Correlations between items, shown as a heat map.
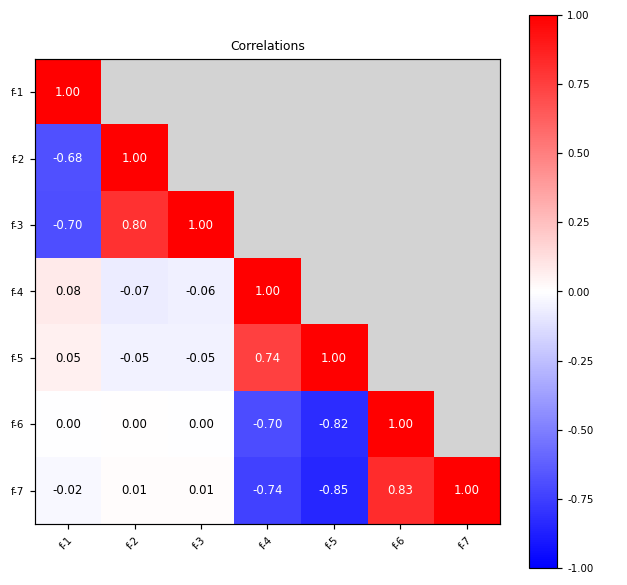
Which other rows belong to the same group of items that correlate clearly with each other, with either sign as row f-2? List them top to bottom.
f-1, f-3
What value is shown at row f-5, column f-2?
-0.05
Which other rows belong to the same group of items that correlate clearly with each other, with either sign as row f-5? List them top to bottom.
f-4, f-6, f-7
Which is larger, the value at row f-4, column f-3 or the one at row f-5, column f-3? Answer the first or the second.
the second
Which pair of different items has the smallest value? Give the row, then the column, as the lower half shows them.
f-7, f-5
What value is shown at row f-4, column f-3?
-0.06
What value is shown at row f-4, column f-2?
-0.07
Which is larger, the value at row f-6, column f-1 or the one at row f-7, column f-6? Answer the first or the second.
the second
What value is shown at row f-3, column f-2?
0.80
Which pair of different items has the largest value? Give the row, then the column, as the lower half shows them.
f-7, f-6
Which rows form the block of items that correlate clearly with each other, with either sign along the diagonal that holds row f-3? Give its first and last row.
f-1 to f-3
